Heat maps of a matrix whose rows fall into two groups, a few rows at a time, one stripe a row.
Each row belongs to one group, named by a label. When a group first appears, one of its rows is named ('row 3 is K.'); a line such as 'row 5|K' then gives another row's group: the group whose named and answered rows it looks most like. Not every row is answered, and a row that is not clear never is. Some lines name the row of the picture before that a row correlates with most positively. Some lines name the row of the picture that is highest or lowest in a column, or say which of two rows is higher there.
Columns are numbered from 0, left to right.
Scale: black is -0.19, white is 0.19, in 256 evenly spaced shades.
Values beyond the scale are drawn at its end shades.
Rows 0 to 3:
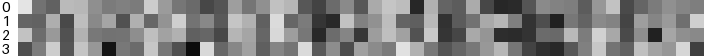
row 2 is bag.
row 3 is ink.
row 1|bag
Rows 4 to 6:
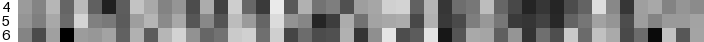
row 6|bag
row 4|ink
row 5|bag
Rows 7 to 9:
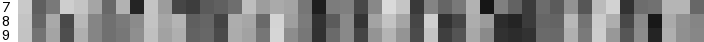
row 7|bag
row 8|bag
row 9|bag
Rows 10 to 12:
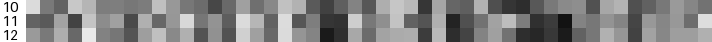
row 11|bag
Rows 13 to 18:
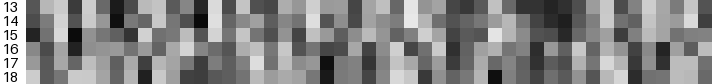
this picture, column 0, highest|18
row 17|bag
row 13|ink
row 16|bag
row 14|ink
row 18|bag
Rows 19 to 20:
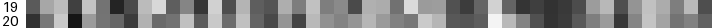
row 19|ink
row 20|ink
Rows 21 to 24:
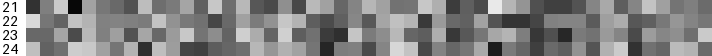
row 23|bag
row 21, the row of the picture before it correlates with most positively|20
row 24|bag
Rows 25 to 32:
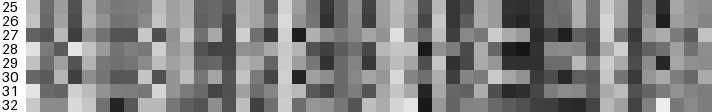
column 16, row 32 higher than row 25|No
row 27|ink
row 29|bag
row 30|ink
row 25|bag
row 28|bag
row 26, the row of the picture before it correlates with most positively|22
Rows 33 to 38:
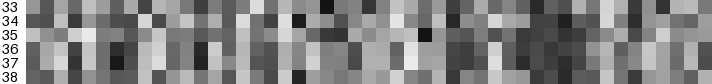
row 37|ink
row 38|ink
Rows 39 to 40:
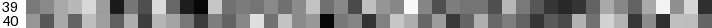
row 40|bag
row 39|ink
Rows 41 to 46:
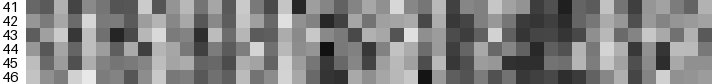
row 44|bag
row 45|bag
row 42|bag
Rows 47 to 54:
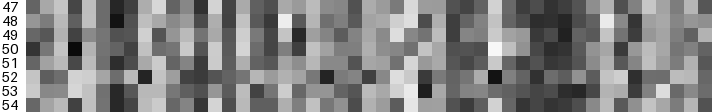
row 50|ink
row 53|ink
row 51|ink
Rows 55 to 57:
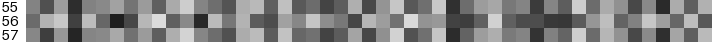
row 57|bag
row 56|ink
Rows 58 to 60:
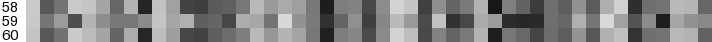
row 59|bag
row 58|bag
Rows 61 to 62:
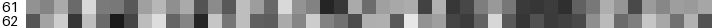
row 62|ink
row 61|bag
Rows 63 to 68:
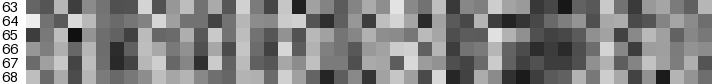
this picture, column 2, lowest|64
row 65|ink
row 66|ink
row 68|bag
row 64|bag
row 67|ink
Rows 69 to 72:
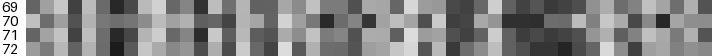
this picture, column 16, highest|70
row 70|bag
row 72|ink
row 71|ink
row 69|ink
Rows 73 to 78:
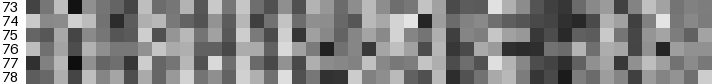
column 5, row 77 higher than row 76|No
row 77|ink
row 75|ink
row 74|ink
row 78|bag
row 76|bag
